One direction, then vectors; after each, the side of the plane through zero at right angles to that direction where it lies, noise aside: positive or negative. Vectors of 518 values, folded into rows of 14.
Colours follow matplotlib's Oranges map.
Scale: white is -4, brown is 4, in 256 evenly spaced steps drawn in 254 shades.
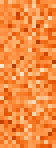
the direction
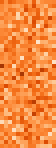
negative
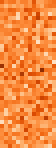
negative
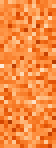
positive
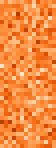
positive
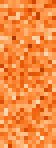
negative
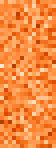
positive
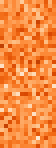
positive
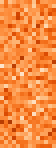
positive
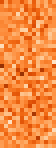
negative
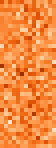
negative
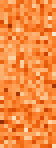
positive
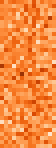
negative
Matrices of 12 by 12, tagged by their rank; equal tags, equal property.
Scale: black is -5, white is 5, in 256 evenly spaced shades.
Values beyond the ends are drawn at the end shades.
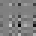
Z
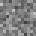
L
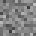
L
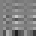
Z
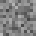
L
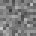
L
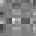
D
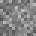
L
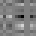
Z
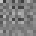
D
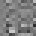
D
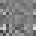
D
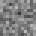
L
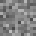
L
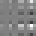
Z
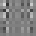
Z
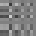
Z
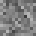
L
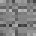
D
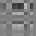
Z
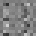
D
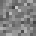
L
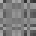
Z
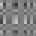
Z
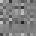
D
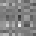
D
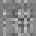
D
